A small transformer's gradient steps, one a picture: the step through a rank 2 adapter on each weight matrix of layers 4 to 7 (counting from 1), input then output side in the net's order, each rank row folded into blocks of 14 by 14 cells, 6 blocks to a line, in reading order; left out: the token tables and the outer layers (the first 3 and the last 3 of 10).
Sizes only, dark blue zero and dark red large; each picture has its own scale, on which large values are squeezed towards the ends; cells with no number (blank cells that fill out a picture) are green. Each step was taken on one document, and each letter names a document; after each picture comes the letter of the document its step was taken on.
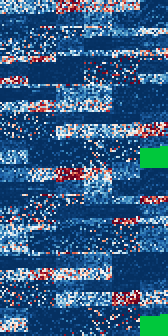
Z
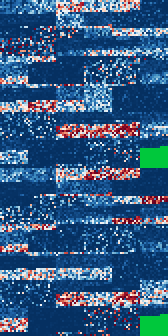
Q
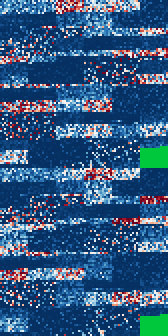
Z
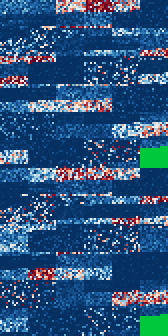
Z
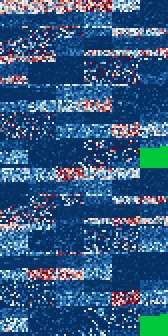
Z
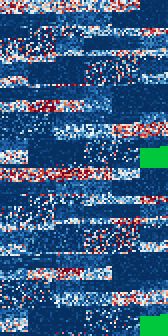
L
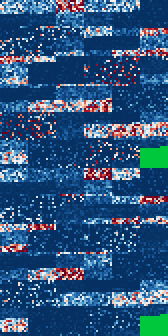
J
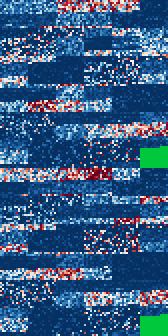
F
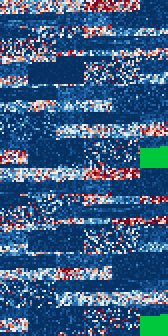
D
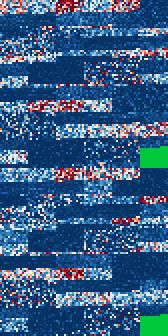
D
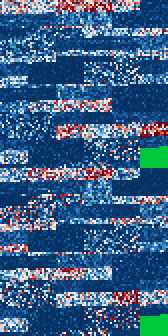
D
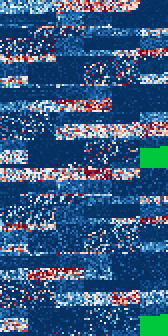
L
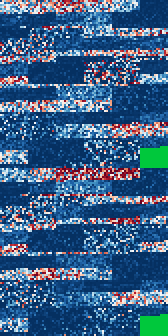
D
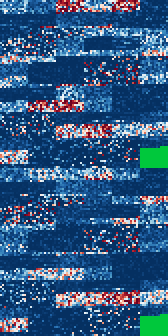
F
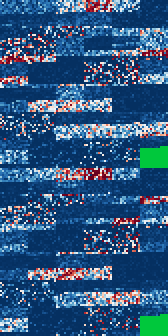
F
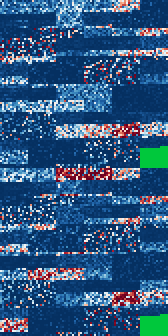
Q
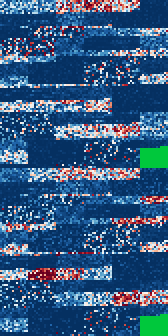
L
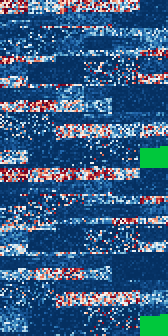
F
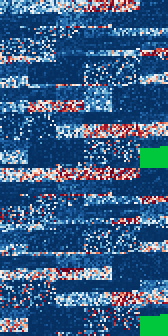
Q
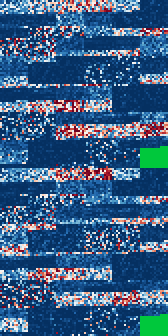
L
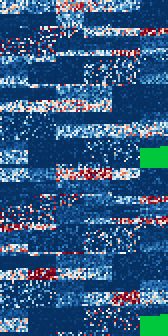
Q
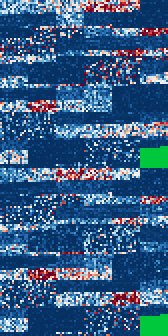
Q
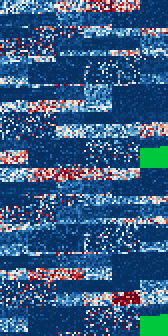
Q
